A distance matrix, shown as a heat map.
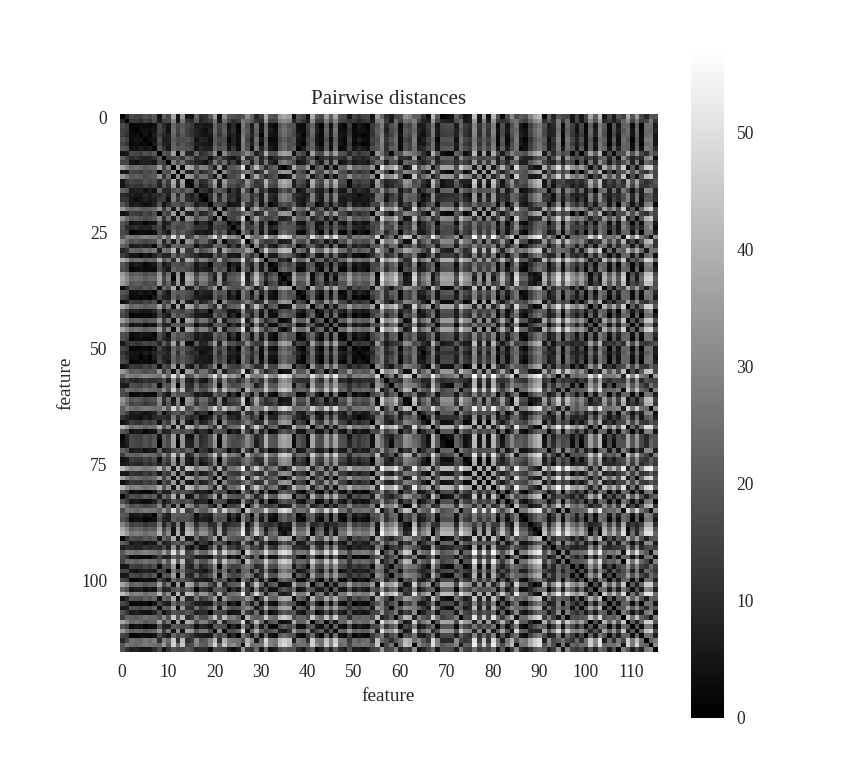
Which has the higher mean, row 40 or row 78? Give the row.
78
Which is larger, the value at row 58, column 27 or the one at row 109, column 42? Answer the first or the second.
the first
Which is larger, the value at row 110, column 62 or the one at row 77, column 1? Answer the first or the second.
the first
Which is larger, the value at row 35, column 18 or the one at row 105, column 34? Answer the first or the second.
the first
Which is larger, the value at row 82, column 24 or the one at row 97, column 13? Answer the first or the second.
the second
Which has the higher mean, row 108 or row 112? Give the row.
108
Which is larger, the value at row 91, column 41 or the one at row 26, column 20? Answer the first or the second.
the second
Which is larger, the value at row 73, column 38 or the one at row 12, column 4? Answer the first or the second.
the first
